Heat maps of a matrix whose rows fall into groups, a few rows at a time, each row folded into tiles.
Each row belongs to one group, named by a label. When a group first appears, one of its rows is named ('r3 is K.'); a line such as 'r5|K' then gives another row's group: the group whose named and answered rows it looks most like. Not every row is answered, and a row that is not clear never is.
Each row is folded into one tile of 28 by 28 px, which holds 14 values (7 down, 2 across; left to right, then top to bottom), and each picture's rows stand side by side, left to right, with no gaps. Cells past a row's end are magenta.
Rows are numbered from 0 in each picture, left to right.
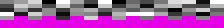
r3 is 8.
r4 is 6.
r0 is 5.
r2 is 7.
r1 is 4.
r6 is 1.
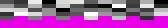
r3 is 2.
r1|4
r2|1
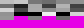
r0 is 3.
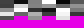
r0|5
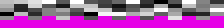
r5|5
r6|8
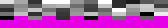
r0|7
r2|7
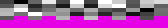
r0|5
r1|2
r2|8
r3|8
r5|1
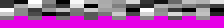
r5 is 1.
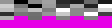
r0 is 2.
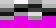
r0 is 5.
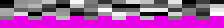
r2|8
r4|2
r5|3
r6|4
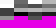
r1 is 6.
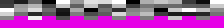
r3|1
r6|3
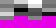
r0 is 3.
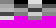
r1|4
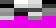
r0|8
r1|4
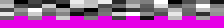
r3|1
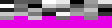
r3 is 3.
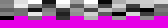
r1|4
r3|4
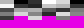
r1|8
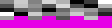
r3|8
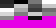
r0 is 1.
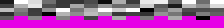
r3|5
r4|3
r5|1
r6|8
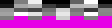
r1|4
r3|4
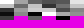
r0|7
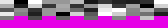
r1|7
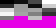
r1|8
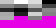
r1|4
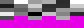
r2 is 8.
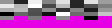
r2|4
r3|7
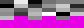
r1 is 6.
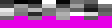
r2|6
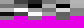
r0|3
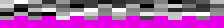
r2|2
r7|2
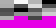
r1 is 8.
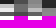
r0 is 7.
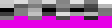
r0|1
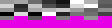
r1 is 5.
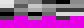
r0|7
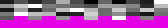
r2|3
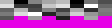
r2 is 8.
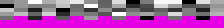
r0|6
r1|7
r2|1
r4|4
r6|4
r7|7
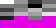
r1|6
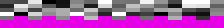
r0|5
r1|4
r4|5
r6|8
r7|7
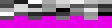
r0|5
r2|1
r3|3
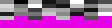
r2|8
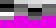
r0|2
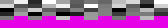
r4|1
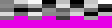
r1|4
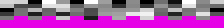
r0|1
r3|7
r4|6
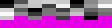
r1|1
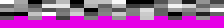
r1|6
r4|4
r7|3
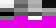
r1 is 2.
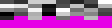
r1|3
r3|8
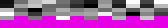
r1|1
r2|2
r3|6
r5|8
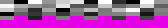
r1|7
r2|1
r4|5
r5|7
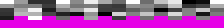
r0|7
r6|4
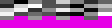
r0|5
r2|3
